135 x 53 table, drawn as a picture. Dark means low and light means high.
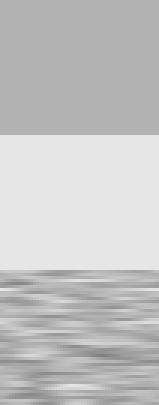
It is made of 3 by 1 panels. Panel 1,1: high, flat. Panel 2,1: very high, flat. Panel 3,1: high, streaked across.
